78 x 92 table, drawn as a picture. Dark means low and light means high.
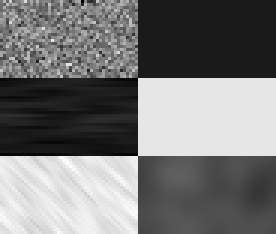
The table splits into 3 rows of 2 panels. Panel 1,1: middling, fine-grained, strong in contrast. Panel 1,2: very low, flat. Panel 2,1: very low, streaked across, faint in contrast. Panel 2,2: very high, flat. Panel 3,1: very high, slanting down to the right, faint in contrast. Panel 3,2: low, smooth, faint in contrast.
